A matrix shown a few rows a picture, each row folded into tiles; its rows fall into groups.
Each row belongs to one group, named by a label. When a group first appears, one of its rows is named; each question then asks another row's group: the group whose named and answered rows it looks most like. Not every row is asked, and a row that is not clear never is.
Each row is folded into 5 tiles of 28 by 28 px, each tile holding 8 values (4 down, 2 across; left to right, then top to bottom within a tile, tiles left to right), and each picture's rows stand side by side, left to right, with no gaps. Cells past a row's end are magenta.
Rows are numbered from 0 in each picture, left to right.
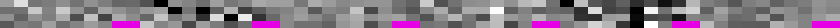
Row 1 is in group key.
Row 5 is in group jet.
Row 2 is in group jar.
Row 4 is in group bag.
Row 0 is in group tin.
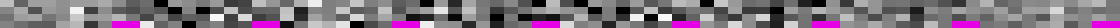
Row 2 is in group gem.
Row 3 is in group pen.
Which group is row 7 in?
jar
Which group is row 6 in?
bag
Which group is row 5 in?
bag
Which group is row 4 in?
key
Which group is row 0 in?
jar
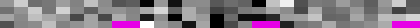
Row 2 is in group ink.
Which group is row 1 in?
pen
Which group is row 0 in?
tin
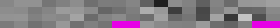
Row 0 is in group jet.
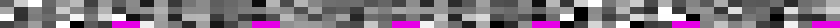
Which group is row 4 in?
gem
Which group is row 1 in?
pen
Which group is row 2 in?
bag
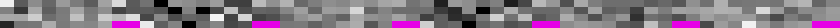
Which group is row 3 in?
key
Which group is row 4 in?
bag
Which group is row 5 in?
tin
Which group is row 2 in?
jar
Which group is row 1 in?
key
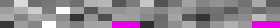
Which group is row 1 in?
ink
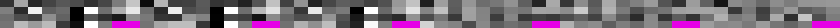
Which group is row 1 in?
bag
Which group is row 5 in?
key
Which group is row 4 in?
pen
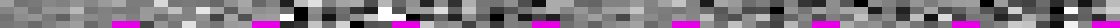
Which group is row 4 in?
jar
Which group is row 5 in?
bag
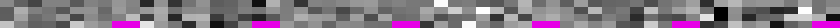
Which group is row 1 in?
pen
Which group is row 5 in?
gem
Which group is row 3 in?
tin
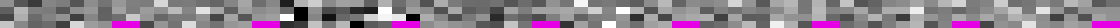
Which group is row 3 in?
bag
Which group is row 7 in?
tin
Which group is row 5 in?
ink
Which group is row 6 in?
jar
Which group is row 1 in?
tin
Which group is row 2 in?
gem
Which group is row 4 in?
tin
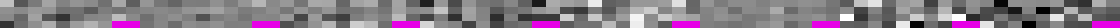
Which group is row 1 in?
jar
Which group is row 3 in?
pen
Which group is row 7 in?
key
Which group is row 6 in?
gem
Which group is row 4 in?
ink
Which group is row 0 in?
ink
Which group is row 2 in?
ink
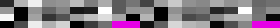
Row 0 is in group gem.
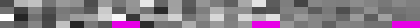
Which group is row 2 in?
key
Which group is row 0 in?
gem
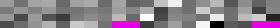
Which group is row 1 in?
gem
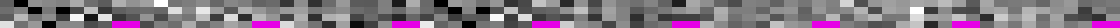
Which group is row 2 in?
pen
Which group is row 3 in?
key
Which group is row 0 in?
key
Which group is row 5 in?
jet
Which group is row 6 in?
jar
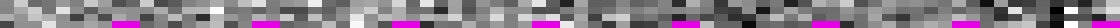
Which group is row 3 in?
ink
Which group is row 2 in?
ink
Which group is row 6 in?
ink
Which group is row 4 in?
pen
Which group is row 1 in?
jar
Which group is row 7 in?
bag
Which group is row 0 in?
tin
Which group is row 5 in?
key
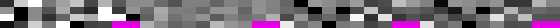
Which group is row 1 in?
jet
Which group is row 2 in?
key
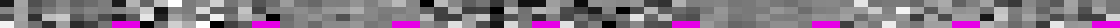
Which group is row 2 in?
jar
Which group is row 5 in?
jet
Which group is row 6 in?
tin
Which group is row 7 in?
jet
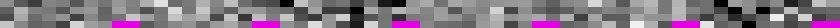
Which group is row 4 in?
ink
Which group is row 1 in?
tin
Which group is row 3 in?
jar
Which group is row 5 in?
key
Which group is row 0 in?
jet
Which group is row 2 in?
bag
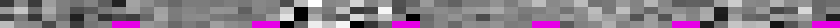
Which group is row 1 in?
jet
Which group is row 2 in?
gem
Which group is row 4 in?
tin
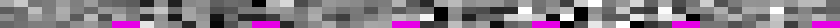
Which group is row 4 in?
gem
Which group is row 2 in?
ink
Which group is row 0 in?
tin
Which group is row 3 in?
gem
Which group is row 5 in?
jar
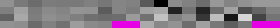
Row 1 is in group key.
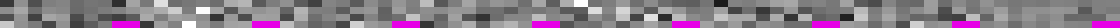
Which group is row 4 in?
tin
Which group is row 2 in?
jet
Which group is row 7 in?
jet
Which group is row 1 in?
tin
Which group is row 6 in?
jet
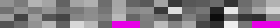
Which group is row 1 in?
bag
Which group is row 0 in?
ink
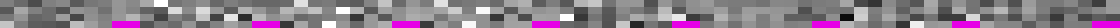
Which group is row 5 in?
jet
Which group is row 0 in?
jet
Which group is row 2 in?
tin
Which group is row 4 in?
gem
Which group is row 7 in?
pen
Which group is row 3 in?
tin
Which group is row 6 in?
jet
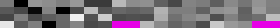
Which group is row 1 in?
jet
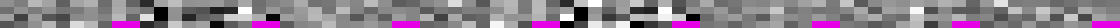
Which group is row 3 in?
ink
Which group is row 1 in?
gem
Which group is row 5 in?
jar
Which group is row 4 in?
gem
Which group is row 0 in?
ink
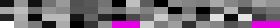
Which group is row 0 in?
pen
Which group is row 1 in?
key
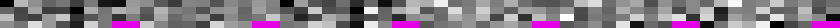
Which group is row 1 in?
jet
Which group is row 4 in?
gem
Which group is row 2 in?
bag
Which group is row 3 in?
tin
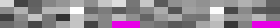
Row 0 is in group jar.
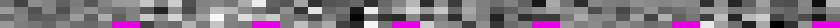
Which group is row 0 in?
key
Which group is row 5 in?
pen
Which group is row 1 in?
ink
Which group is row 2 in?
bag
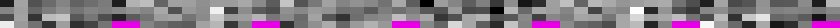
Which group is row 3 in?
bag
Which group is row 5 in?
pen
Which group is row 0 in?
pen
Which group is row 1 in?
jar
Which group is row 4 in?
jar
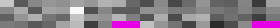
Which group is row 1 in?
pen
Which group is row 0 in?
jar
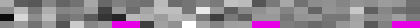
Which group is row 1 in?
tin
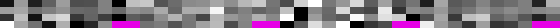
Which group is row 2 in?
gem
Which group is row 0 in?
pen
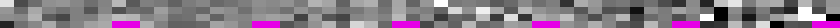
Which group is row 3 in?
tin
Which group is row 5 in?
gem
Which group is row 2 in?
ink
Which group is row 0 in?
ink
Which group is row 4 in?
bag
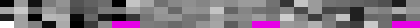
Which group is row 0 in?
pen
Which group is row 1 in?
jar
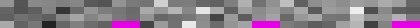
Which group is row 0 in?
key
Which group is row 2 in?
jar
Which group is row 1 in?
tin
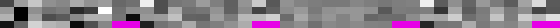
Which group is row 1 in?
ink
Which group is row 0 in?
gem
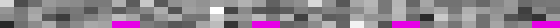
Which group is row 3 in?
jet
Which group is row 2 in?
ink
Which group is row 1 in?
jar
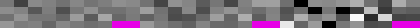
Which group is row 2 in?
key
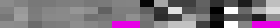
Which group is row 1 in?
bag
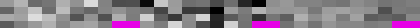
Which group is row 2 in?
jet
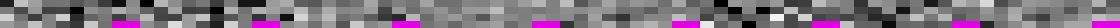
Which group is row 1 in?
bag
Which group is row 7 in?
ink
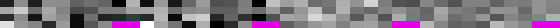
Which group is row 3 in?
jet
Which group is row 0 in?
pen
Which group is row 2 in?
tin
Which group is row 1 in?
pen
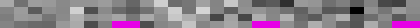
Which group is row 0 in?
jar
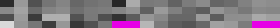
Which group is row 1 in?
jet
